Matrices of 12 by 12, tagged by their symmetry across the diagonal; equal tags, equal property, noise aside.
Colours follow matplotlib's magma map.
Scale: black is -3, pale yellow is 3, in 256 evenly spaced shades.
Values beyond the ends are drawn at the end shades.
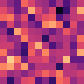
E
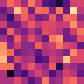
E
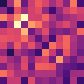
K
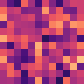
E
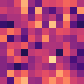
E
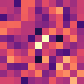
K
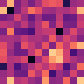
K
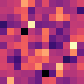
E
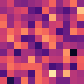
E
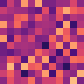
K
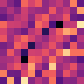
K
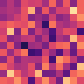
K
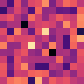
K
